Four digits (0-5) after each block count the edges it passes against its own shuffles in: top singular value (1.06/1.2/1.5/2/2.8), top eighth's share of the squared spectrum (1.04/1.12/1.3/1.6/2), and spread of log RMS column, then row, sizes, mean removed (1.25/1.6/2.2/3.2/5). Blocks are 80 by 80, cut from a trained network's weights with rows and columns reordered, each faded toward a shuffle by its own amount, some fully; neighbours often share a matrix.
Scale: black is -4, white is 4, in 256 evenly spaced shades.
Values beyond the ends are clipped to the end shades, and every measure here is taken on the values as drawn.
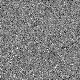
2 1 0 0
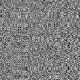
4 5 3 2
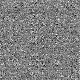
2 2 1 0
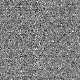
2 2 2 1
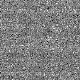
2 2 2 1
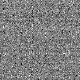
2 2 2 0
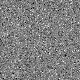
0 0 0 0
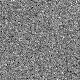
0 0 0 0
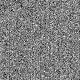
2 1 0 0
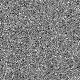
0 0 0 0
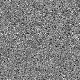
2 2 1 1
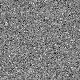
0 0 0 0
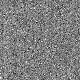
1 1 0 0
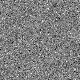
0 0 0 0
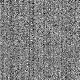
3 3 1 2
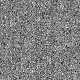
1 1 0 0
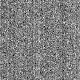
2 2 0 1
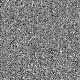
1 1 0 0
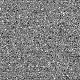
1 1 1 0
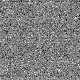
1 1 1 0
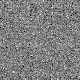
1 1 1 0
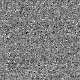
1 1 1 0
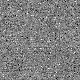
1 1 1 0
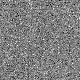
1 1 0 0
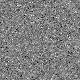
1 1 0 0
